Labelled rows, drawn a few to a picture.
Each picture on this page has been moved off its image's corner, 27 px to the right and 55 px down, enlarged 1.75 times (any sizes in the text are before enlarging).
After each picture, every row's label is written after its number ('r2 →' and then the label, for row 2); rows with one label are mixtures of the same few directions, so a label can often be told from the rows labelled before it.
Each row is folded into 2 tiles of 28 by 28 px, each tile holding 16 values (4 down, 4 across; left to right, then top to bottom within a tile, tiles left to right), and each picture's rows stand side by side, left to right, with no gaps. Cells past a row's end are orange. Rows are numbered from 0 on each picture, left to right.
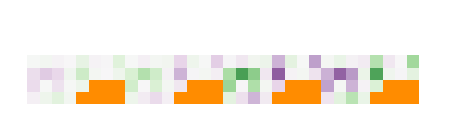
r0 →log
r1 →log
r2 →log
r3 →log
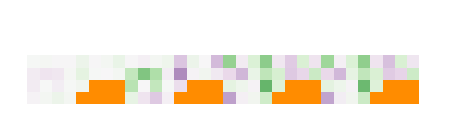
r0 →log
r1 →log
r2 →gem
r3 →gem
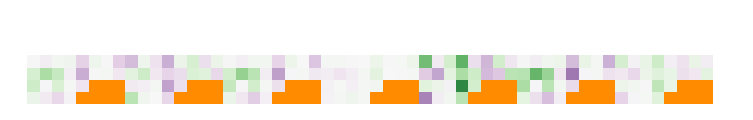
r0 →log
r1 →gem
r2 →log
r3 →log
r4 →gem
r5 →log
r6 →gem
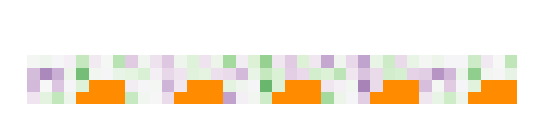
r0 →log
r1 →gem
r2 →gem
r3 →gem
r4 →log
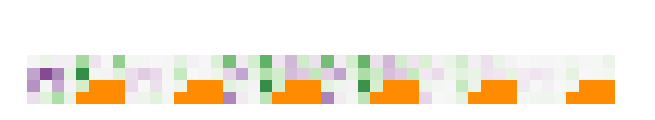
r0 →log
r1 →log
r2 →gem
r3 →gem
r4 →gem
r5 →log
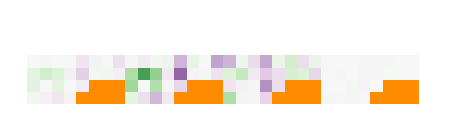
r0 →log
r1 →log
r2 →gem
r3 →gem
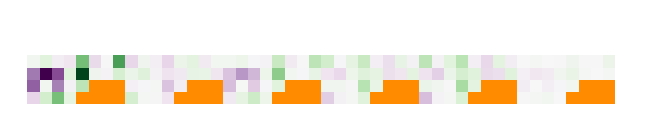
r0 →log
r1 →gem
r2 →log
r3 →gem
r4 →gem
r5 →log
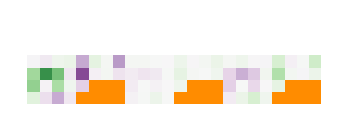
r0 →log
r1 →log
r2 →log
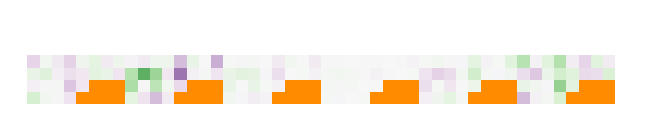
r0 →gem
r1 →log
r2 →log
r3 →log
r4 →log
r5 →gem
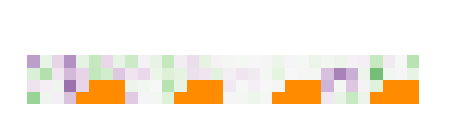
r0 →gem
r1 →gem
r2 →log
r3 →log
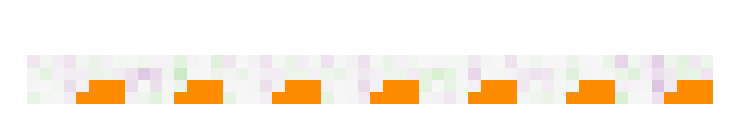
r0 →gem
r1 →log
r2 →gem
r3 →gem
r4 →log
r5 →log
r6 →gem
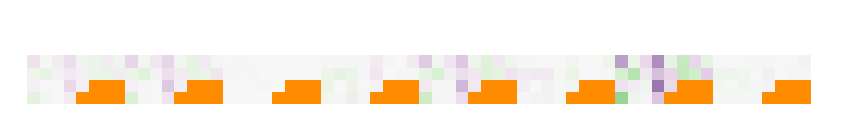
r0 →gem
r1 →gem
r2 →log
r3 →log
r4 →gem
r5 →log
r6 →gem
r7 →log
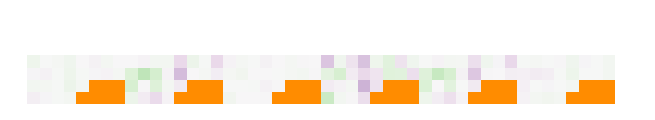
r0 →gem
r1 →log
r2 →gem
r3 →gem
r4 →log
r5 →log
